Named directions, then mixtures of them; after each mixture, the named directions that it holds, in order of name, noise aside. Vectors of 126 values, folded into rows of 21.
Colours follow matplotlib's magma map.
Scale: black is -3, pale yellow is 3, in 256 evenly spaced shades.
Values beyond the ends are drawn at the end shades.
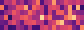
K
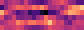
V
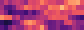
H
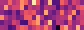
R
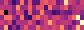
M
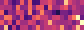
M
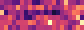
M, V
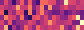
M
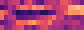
H, V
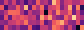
K, R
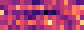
M, V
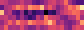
M, V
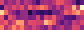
K, V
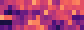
H, R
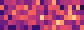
K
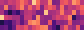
H, R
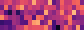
H, R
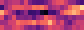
V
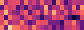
K, M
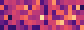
K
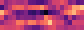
V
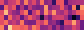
K, M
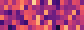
R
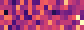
M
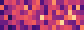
K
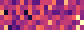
M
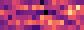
K, V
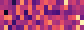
M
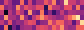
K, M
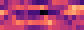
V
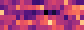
M, V
